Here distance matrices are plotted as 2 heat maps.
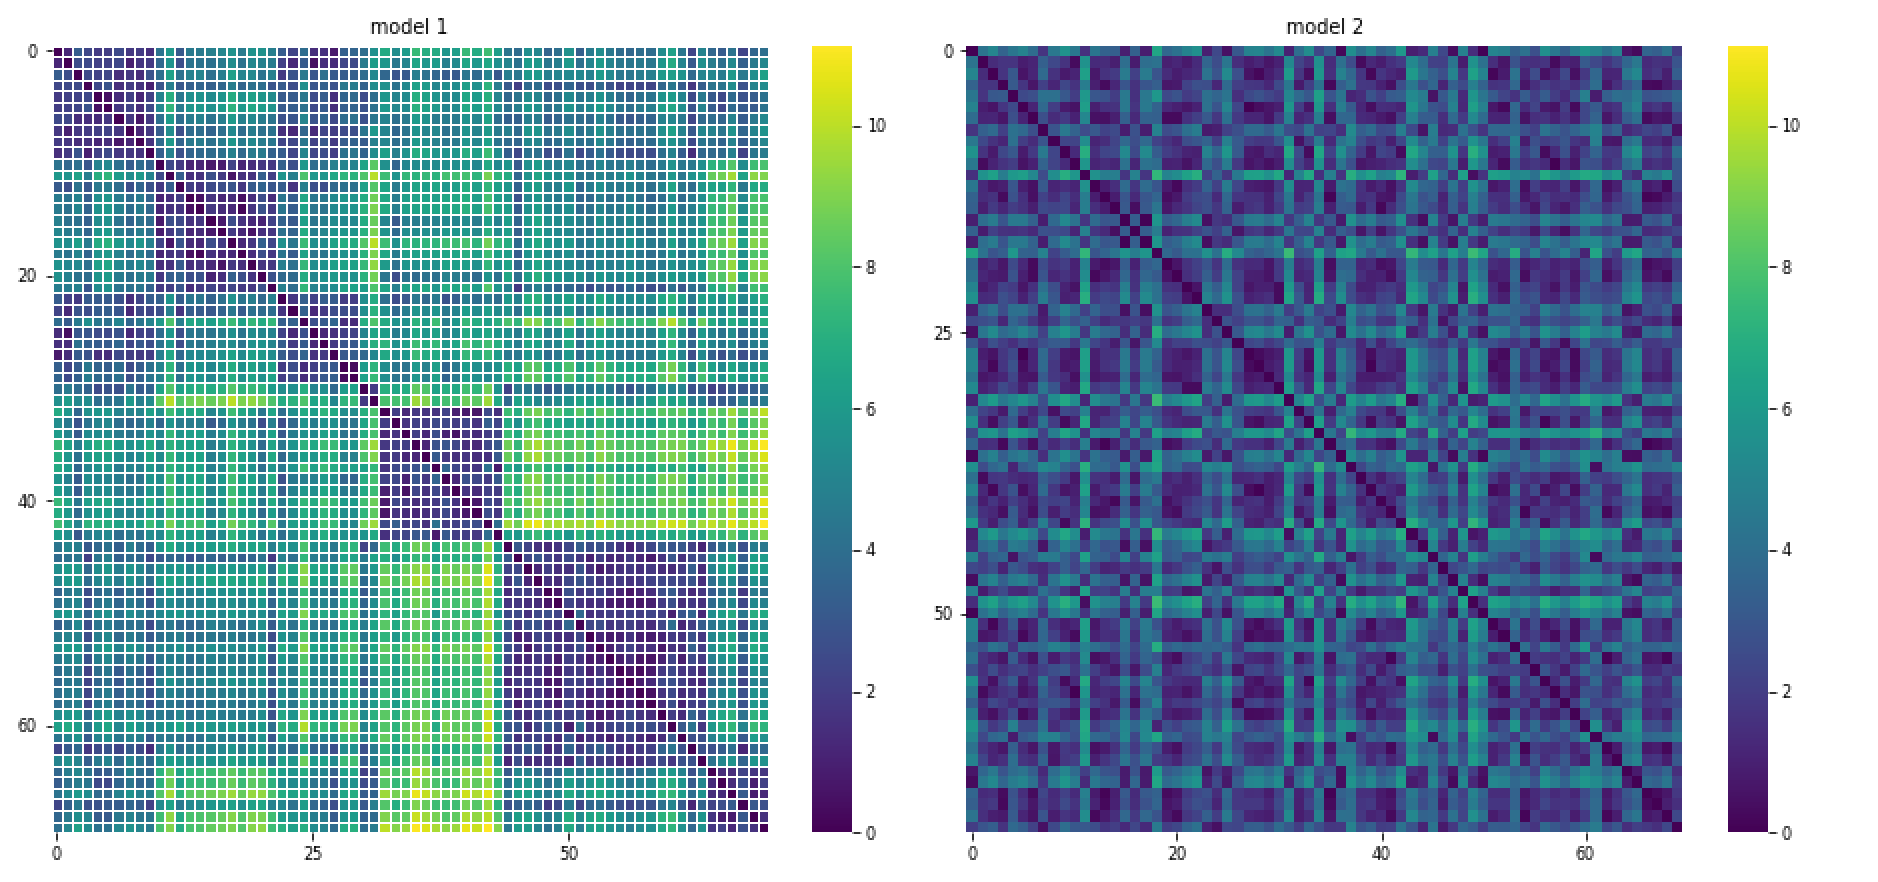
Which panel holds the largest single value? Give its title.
model 1
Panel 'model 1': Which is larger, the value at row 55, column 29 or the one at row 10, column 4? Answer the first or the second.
the first
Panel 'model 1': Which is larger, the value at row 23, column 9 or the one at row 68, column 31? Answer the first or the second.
the second
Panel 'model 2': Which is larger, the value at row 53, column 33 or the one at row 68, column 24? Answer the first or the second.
the first
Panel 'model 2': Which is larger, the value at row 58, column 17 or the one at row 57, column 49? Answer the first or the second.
the second
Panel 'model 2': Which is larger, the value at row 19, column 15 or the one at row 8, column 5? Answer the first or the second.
the first
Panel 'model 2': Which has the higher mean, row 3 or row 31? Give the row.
31
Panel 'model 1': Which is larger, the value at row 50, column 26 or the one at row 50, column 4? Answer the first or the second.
the first
